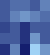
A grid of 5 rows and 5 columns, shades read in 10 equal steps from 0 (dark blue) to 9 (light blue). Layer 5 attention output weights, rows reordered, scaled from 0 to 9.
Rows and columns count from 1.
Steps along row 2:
up up down down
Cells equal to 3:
9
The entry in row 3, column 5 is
3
